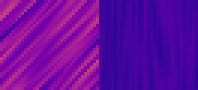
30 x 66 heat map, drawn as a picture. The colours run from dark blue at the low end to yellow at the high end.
The table splits into one row of 2 panels. Panel 1,1: low, slanting up to the right. Panel 1,2: very low, streaked downward, faint in contrast.
